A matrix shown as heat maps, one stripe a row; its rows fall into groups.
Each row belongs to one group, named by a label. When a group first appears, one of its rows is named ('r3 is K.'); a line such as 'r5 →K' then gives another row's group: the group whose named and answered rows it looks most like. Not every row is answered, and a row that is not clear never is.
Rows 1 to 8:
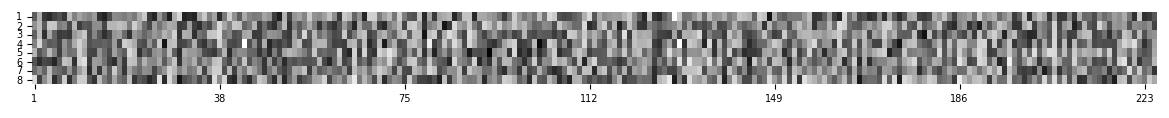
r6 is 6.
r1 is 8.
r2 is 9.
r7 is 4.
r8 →6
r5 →6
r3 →4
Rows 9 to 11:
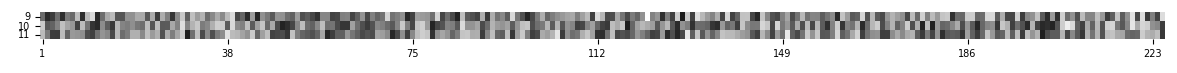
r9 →6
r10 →9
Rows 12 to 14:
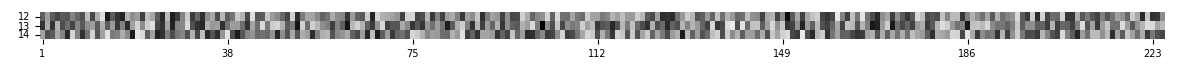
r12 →8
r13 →8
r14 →6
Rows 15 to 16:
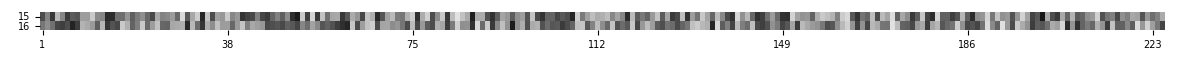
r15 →4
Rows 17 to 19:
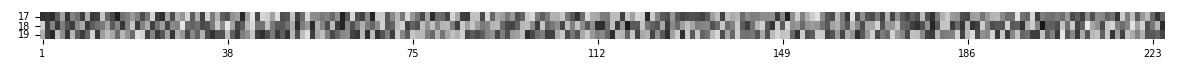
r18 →9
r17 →8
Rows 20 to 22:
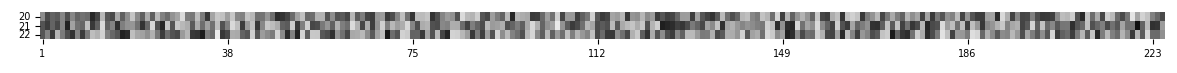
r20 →9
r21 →8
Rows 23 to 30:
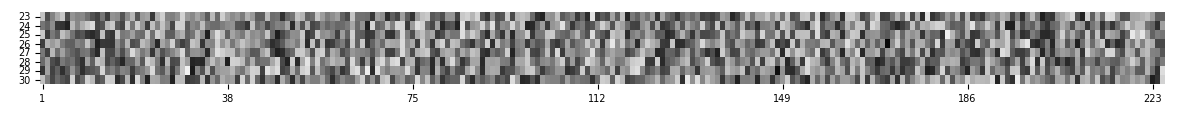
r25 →9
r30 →6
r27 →9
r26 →4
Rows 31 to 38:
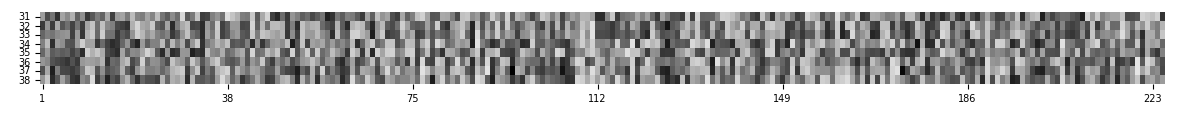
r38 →4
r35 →8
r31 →9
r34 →4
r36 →4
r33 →8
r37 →4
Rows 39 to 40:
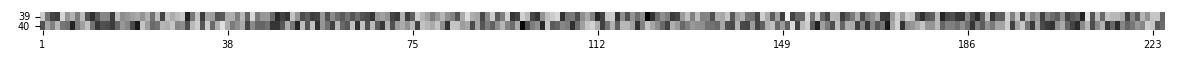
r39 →9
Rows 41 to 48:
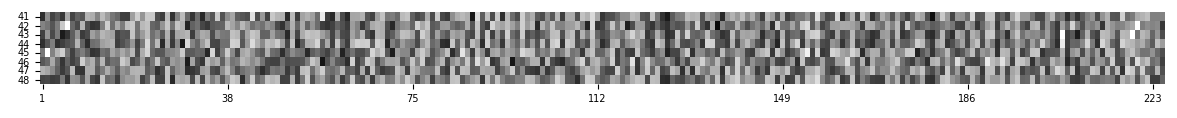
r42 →9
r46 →4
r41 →8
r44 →8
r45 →9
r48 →8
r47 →6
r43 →8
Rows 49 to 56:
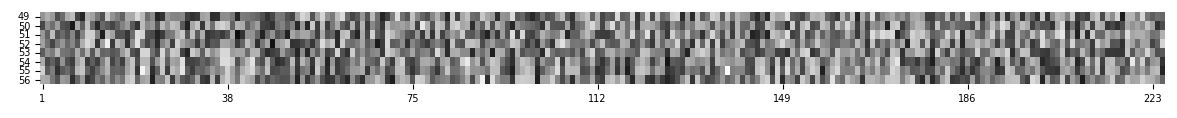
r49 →6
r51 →6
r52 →6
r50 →4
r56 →9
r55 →9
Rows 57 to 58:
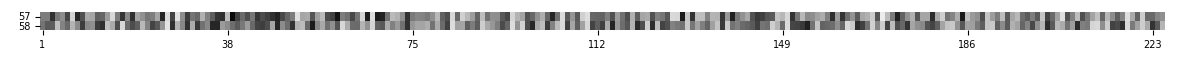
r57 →6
